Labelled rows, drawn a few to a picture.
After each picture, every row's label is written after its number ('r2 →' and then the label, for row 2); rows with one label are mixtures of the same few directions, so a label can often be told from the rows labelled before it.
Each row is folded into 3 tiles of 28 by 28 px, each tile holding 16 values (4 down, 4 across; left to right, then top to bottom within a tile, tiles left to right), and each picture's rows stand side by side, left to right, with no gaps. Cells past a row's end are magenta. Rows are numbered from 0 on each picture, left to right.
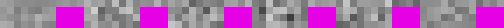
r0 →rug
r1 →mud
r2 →rug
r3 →rug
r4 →rug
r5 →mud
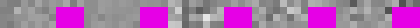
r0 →mud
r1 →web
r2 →rug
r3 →mud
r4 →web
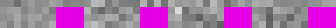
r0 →web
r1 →mud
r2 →mud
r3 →web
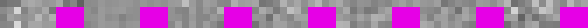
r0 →web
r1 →rug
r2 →web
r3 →mud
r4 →rug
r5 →rug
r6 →mud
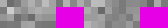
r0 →mud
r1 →mud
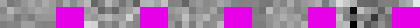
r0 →mud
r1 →rug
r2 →web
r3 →mud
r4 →web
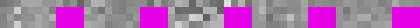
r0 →web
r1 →mud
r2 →mud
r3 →rug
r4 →mud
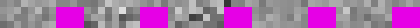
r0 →rug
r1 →rug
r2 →mud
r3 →rug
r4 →mud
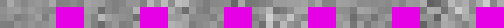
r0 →rug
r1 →web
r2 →mud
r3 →web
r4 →web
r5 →mud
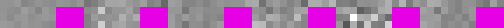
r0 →rug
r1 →web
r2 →web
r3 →rug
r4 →web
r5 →mud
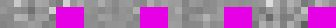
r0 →web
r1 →web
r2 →rug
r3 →web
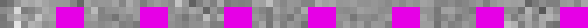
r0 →web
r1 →mud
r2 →rug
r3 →web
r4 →web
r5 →web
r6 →rug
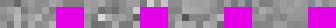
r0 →web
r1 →web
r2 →web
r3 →mud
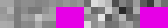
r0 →rug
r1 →mud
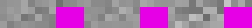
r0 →mud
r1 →mud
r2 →mud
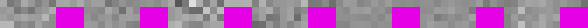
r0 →rug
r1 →rug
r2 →rug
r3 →rug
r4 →rug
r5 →web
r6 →web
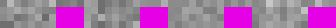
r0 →rug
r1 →web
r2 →mud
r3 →web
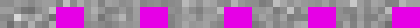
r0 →web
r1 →rug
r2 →web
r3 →rug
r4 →web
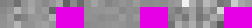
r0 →web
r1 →rug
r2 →web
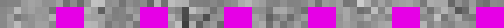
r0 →web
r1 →mud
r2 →web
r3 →web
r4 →rug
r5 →mud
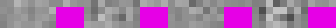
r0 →web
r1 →rug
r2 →rug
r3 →rug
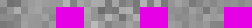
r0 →mud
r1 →mud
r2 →rug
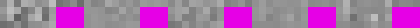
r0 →rug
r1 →rug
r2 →rug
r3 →rug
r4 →rug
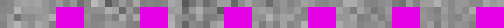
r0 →web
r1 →rug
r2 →web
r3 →web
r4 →mud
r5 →web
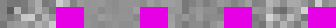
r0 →mud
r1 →web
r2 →web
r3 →web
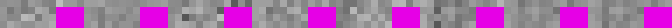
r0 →mud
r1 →web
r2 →web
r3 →mud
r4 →mud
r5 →web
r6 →web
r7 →web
